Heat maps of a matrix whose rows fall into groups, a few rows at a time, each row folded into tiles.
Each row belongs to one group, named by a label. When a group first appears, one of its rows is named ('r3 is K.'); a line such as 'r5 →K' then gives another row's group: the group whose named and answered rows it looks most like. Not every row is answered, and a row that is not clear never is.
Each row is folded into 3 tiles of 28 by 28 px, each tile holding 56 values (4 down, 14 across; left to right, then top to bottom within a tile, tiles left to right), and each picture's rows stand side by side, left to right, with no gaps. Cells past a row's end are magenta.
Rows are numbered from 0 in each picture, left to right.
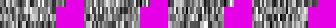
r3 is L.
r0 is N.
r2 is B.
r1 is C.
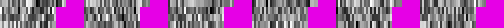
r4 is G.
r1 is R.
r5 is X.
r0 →C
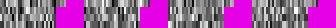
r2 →B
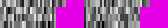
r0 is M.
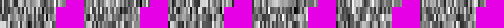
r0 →X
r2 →X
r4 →G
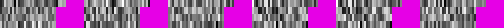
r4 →L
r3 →L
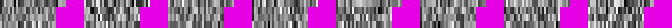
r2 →M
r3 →G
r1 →L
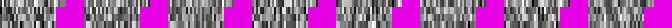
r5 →M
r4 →B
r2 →X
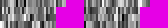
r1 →X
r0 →B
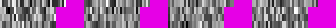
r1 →B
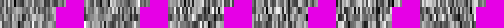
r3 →M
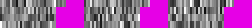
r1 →G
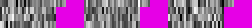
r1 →X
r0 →B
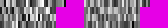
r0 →N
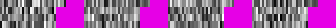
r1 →L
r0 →X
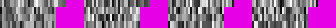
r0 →G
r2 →X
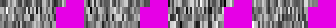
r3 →R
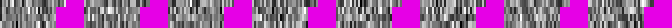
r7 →R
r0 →G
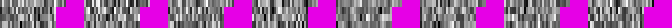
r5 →G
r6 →M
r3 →N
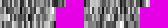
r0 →L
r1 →B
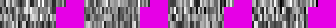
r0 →N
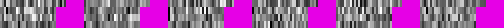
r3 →N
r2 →G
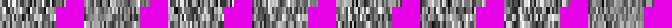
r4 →R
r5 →B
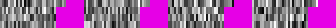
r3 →M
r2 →N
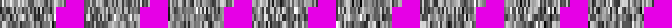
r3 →R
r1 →G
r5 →X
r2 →G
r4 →B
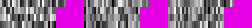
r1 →G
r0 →L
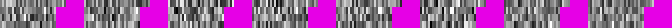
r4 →R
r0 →R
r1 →L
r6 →X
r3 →B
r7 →M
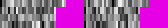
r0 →B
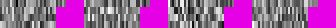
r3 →R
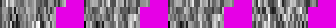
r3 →N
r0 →G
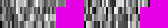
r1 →X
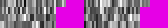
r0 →B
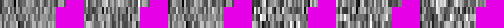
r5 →G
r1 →X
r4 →M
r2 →N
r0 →N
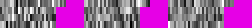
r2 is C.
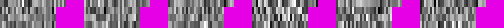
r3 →N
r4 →C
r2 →B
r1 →M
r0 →B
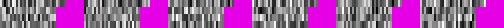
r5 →M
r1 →N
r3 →M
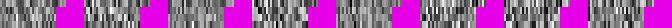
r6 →X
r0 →N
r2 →N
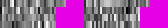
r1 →C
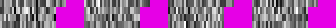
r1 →L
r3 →B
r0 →M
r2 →N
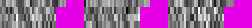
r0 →N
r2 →N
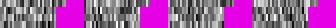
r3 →R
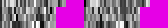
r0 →G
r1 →B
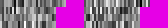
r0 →M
